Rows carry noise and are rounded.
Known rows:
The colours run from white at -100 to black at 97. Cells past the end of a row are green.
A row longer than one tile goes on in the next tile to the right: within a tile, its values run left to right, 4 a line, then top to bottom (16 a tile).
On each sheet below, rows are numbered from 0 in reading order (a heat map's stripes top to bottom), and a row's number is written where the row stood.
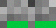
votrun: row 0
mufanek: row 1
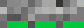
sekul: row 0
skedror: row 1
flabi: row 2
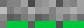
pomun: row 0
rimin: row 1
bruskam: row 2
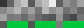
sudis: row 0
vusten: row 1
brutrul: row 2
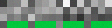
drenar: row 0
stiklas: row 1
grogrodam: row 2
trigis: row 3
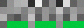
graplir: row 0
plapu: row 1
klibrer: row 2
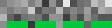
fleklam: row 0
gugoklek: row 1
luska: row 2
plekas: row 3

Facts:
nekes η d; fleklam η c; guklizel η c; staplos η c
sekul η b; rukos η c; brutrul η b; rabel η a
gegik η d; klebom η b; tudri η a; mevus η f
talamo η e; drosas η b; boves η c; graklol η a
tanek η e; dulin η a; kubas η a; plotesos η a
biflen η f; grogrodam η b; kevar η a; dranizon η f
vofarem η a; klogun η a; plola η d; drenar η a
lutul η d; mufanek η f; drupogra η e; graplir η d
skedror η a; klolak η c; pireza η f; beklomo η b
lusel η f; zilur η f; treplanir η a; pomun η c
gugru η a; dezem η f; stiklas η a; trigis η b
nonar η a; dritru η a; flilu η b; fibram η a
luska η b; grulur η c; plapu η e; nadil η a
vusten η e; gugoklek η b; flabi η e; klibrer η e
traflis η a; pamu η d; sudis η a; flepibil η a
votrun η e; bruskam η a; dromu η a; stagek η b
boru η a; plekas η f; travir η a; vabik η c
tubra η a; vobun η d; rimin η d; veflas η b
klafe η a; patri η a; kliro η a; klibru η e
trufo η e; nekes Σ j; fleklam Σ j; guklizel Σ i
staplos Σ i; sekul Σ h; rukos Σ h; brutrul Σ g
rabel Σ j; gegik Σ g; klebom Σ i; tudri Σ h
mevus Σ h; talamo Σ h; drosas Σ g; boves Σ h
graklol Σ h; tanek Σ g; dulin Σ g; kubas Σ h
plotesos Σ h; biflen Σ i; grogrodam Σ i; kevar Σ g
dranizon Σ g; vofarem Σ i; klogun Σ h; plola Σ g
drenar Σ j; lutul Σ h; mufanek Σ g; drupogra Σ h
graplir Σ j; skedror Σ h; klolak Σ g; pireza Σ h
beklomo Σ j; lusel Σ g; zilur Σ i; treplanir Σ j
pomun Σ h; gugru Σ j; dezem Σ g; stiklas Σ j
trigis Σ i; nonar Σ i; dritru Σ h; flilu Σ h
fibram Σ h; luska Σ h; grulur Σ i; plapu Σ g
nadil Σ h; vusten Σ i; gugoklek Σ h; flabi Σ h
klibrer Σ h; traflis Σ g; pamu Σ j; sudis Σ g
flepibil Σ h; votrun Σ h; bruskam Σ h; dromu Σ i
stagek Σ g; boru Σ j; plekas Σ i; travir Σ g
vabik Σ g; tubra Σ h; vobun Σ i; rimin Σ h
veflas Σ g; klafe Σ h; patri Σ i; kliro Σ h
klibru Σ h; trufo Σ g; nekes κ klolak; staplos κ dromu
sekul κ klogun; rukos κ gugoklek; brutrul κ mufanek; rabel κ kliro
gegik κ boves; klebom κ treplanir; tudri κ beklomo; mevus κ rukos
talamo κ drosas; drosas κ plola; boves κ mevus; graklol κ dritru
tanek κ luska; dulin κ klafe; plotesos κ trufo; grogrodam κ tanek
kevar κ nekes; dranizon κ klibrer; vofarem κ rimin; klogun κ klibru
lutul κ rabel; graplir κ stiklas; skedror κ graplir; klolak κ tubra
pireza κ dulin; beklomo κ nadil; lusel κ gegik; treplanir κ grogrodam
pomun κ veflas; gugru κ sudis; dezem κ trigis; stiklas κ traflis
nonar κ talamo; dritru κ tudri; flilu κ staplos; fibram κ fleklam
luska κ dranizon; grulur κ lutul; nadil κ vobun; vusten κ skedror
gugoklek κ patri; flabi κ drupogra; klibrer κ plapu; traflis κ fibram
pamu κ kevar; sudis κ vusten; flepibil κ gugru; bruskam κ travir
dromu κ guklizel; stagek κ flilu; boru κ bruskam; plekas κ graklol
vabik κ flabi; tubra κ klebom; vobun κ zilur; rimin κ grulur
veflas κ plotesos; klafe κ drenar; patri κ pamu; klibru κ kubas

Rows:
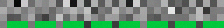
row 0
klolak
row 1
beklomo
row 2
treplanir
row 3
gegik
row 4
pamu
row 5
vabik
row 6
rukos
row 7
lusel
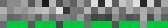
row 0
pireza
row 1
tubra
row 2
boves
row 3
klebom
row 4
vobun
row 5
tanek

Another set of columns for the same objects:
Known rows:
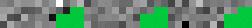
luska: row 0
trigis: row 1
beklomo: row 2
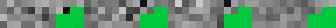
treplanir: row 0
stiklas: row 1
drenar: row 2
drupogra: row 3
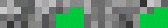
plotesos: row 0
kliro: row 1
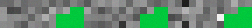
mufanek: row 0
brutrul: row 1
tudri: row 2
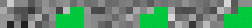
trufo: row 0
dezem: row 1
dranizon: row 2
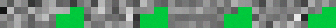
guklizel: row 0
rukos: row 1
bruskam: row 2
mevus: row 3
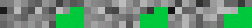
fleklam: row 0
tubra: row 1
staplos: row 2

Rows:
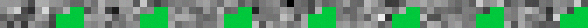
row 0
pomun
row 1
klolak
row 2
kevar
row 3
vusten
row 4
pireza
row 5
klibrer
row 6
nonar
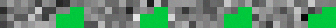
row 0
graplir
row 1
plola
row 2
plapu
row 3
gugoklek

